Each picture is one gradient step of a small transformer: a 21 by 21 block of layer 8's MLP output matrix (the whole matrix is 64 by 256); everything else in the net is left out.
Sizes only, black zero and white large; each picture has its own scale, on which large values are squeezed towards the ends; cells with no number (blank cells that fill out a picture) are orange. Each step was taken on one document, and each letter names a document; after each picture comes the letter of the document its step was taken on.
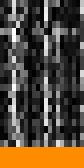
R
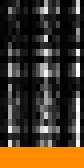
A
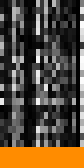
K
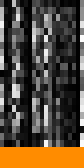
K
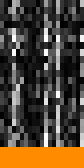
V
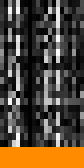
V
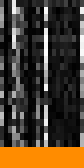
V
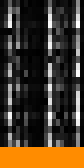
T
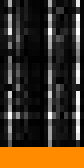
T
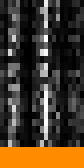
A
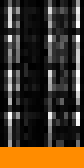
T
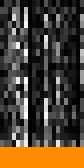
R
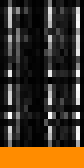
T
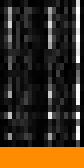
T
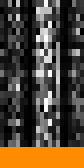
A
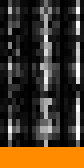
A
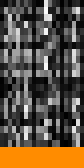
A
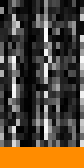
K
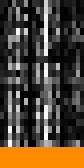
A
